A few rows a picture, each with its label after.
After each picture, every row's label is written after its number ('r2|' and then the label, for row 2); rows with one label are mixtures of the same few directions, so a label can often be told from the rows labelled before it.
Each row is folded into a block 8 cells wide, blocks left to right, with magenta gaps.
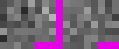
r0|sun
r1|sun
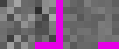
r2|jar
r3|jar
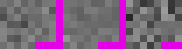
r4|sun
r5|sun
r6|jar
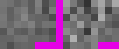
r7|sun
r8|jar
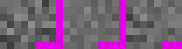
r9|sun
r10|sun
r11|sun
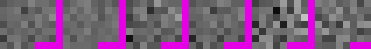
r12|sun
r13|jar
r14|sun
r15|sun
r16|sun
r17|sun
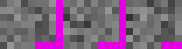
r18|jar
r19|sun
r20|jar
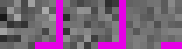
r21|sun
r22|jar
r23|sun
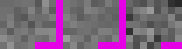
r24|sun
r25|sun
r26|jar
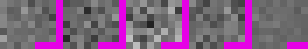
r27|sun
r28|sun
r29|sun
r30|jar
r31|sun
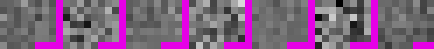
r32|jar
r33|sun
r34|sun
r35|jar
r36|jar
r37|jar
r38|sun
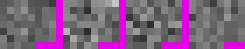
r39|jar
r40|jar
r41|sun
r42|jar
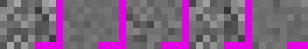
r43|jar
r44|sun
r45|sun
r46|jar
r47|jar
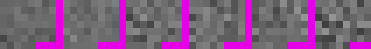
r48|sun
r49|jar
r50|sun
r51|jar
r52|sun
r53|sun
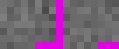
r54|sun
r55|jar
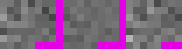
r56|sun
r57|sun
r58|sun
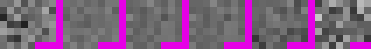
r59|sun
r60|sun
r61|jar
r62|jar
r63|sun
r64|jar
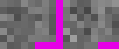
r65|jar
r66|jar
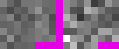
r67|jar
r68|sun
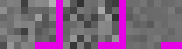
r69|jar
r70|jar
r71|sun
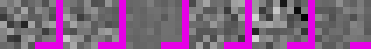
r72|sun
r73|sun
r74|jar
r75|jar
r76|sun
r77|jar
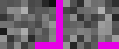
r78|jar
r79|jar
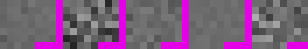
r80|sun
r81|sun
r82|jar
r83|sun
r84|sun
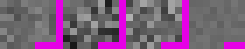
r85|jar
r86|sun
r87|jar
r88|sun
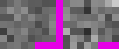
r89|jar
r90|jar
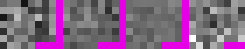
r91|jar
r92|sun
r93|jar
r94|sun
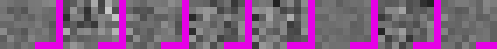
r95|jar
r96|sun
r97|jar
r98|jar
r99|jar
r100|jar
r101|jar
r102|jar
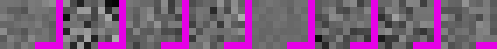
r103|jar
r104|jar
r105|sun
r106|sun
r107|jar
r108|sun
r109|sun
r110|jar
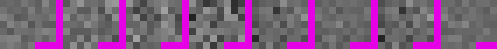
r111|sun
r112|jar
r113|jar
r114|jar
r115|sun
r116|sun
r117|sun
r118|sun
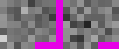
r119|sun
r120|sun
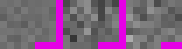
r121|sun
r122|jar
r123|sun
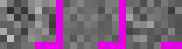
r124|jar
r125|jar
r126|sun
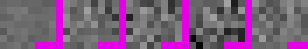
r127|jar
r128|sun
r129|jar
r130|sun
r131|jar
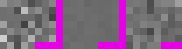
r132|sun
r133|jar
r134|jar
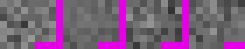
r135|sun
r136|sun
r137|sun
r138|jar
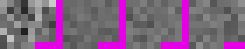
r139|jar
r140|sun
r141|sun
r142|jar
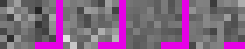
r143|jar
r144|sun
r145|sun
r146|jar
